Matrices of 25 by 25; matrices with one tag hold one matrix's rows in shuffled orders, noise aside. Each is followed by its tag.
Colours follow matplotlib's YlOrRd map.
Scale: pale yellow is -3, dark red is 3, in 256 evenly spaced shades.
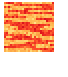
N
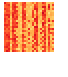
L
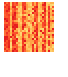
L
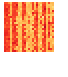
L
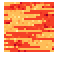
N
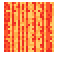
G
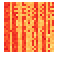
L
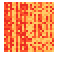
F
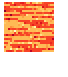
N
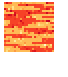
N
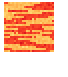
N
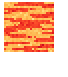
N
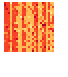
L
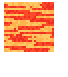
N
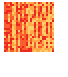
F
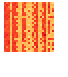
L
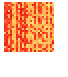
F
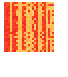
L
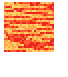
N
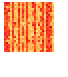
G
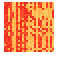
F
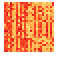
F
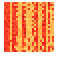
L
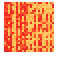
F
